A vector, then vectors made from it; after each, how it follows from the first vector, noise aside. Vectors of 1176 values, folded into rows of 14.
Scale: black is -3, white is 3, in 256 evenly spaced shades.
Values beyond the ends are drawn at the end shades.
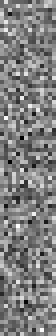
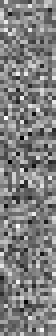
copied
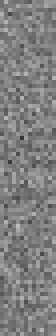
shrunk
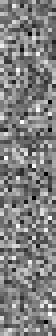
reversed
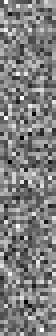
copied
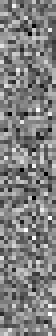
reversed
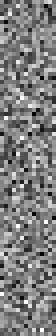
sign-scrambled
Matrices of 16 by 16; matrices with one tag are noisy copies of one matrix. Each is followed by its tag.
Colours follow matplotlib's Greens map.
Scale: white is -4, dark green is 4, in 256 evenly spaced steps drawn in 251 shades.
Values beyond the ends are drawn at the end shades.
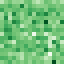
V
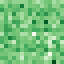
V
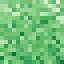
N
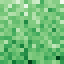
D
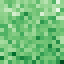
N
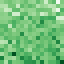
N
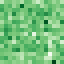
V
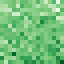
N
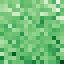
N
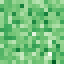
V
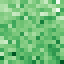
N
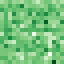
V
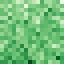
D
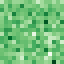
V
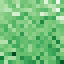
N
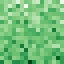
D
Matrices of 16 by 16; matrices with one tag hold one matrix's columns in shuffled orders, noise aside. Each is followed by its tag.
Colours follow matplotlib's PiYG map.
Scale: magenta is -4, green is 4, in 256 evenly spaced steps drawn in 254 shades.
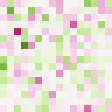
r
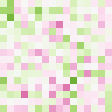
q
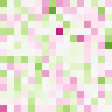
r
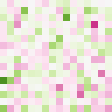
q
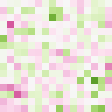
q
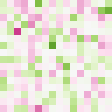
r
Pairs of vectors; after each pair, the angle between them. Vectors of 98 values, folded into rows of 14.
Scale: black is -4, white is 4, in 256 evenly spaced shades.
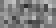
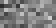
orthogonal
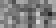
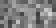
nearly opposite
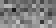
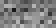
nearly parallel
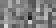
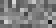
orthogonal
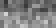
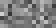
orthogonal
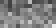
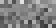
partly opposed
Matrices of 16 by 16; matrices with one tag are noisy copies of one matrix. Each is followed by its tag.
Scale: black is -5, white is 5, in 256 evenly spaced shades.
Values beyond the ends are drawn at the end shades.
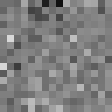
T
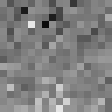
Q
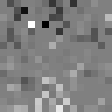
Q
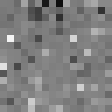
T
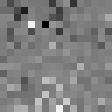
Q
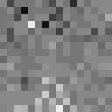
Q
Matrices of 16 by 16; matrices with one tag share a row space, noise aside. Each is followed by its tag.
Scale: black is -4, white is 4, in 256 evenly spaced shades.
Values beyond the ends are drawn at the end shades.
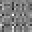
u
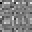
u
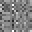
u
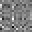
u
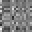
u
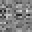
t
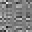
t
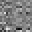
t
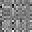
u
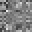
t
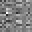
t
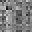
t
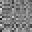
u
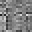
t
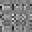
u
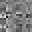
t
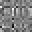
u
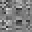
t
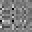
u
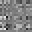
t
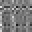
u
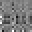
u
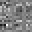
t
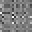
u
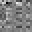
t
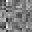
t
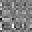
u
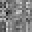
t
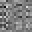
t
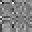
u
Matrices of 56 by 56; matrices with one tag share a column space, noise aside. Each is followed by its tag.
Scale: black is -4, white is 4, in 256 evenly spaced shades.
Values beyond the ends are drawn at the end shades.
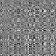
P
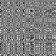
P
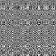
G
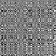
P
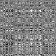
P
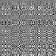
G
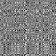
P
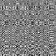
G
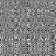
P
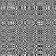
G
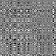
P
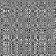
P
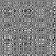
P
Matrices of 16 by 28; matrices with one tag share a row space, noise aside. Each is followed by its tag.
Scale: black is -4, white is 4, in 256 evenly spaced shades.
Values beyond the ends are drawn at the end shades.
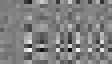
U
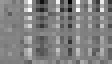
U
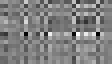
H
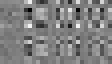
U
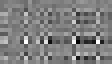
H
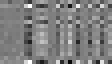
U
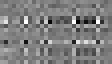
H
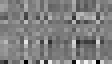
H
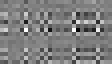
H
